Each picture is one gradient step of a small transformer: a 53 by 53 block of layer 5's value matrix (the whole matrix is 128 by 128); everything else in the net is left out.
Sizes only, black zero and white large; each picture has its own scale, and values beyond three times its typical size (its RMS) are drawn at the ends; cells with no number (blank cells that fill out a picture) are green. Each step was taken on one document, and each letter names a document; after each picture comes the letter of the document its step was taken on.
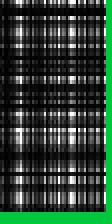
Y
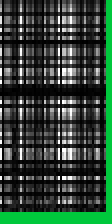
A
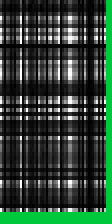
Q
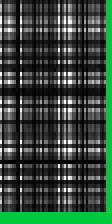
A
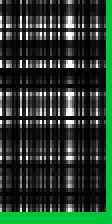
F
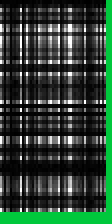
Q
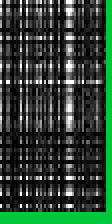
F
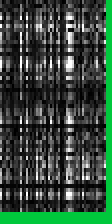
F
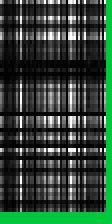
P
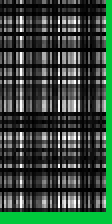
A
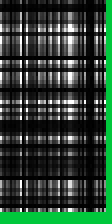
Q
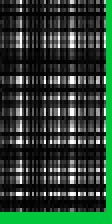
Y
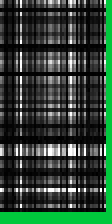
P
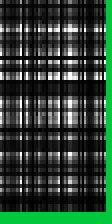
Q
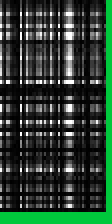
F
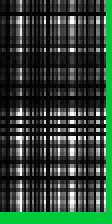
Y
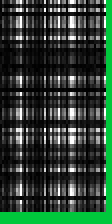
Y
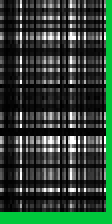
P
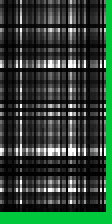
P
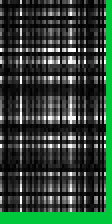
P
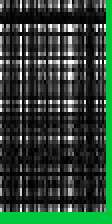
Q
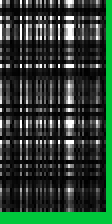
F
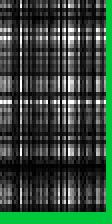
A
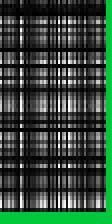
A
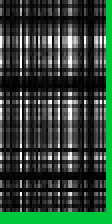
Q
